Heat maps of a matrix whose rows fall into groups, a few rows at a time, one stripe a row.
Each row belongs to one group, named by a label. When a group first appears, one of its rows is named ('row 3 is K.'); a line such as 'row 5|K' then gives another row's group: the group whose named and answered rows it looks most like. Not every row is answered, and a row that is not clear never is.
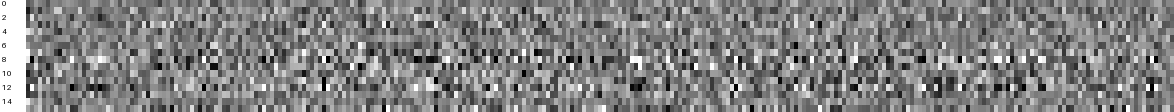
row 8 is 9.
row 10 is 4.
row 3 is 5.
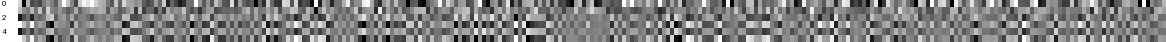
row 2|4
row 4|4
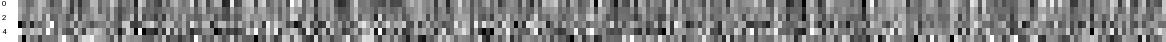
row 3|4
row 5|9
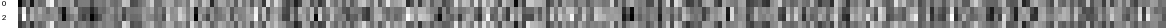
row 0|4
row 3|4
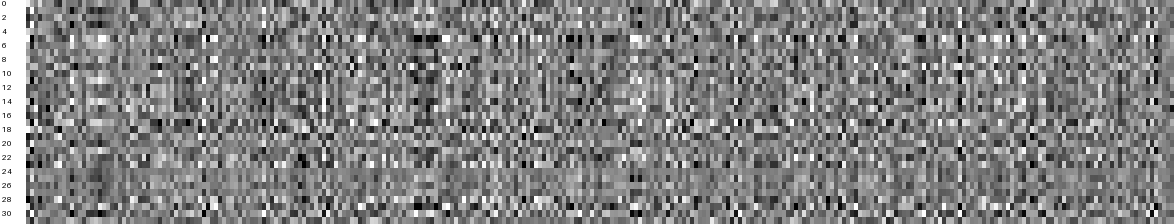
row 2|4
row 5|9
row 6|9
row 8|9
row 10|9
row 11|9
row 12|5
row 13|5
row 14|9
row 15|5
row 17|9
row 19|4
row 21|9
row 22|5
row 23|4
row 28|4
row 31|9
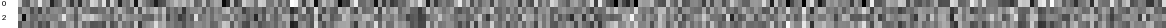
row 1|5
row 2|9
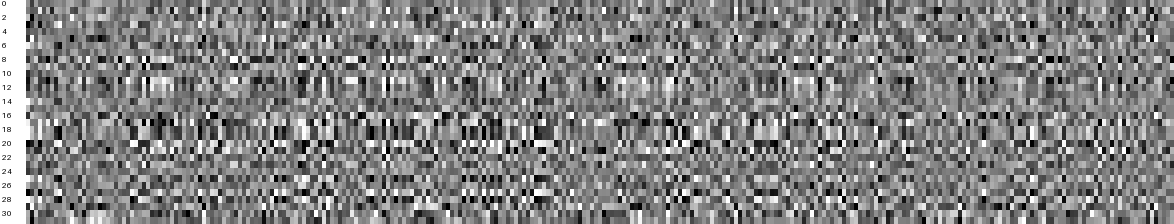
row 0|9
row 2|9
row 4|5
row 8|5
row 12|5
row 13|5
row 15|9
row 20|4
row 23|5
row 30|9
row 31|9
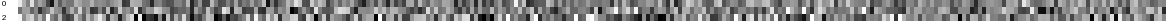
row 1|5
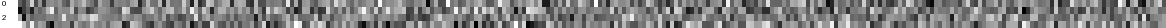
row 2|9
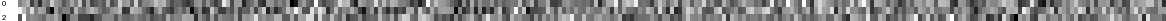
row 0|5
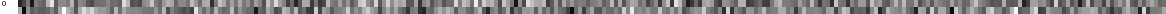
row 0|4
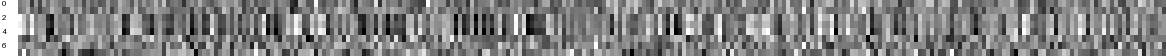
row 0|5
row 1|5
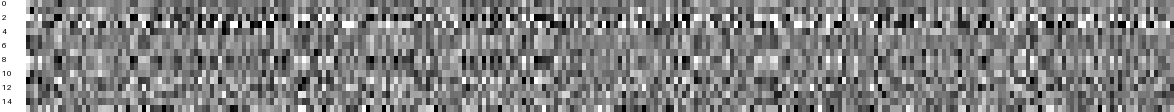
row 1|9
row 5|4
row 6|4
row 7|9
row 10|9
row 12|5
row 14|4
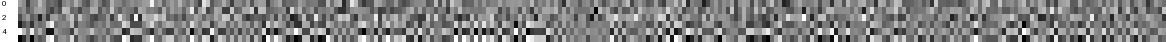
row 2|5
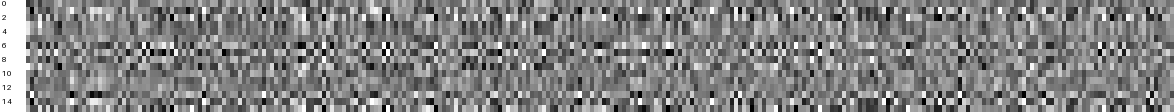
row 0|4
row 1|9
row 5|9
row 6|5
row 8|5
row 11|9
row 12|9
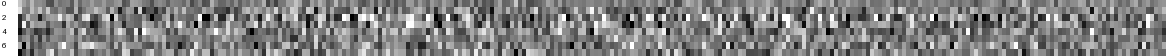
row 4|5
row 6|9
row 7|4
